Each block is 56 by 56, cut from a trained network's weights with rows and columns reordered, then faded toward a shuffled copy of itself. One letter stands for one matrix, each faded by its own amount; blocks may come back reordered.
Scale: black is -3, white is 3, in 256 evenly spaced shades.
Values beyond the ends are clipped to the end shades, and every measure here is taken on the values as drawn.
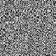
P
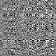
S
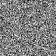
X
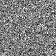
X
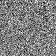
X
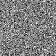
X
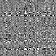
S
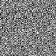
P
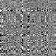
S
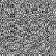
P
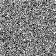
X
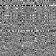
S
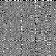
S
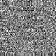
P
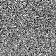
X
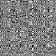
S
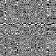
S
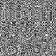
P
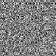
P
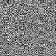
P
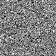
X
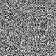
P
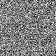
X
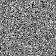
X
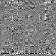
S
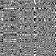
S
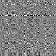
S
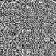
P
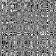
S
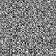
P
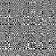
S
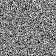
X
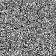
X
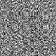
P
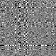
S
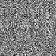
P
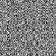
P
